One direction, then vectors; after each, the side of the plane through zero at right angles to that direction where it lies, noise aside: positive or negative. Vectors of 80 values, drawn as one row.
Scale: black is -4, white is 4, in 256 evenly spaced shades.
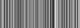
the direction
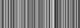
negative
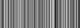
negative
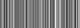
positive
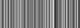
negative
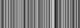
negative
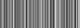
positive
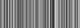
positive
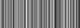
negative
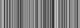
positive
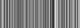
positive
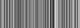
positive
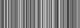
negative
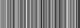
negative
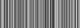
positive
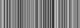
positive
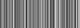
positive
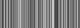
negative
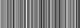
negative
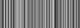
negative
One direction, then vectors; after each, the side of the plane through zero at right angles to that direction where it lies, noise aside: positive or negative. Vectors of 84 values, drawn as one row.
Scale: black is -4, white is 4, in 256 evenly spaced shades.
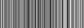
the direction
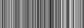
positive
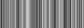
negative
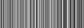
negative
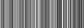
negative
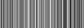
negative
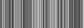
negative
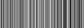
negative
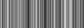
positive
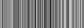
positive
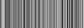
positive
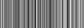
positive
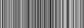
positive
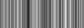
positive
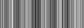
positive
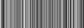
negative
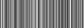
positive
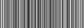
positive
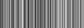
positive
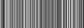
negative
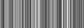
negative
